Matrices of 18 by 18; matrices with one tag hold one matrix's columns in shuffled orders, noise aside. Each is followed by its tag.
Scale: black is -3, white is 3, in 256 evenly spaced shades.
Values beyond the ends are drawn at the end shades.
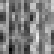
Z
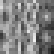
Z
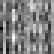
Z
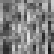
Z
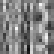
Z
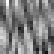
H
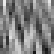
H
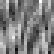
H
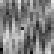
H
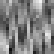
H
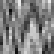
H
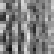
Z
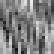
H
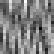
H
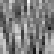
H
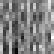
Z
